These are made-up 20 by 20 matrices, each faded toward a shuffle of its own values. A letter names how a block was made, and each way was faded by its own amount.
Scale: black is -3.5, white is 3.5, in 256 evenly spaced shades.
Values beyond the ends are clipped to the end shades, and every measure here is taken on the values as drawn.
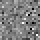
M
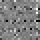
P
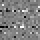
M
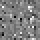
P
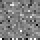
M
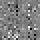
P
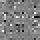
P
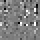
P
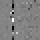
P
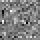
M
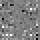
P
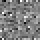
M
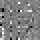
P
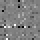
P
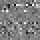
M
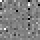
P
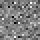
M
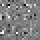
P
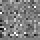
M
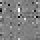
P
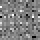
P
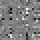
P
